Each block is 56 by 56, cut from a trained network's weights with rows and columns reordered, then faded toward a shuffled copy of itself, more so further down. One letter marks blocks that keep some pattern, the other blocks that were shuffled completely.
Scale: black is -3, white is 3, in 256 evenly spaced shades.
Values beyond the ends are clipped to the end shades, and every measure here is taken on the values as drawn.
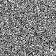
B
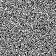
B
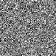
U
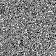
B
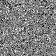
B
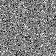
B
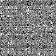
U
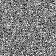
B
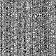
U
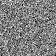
B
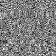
U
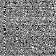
U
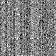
U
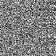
U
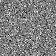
B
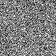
B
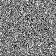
B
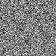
U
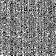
U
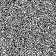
B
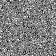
B
